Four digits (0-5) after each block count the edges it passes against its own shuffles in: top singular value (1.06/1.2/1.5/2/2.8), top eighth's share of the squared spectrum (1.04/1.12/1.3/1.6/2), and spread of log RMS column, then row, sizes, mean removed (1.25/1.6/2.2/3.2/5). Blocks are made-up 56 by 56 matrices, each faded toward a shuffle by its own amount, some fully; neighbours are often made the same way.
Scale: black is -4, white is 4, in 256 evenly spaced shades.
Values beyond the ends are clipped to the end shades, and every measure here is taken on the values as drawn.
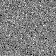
1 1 0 0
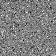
2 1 0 0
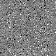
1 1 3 0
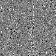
1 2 2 0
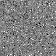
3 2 0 0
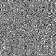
3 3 1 1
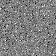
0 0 0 0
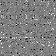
3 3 1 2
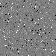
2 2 0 0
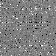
3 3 1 2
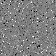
1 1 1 0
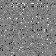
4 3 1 2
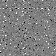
3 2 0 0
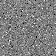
2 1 0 0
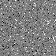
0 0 0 0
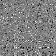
3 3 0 1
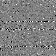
2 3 0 2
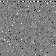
3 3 0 1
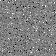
0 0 0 0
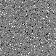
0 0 0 0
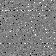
2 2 0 1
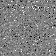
1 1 0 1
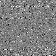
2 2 0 2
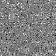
3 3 1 1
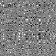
4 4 2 2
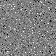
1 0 0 0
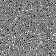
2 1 0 0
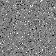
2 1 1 0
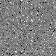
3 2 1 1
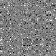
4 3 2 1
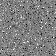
1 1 0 0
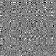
4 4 3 2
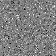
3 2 0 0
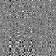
4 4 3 3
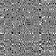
4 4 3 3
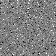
1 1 0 0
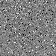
1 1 0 0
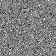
0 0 0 0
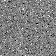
0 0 0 0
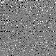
3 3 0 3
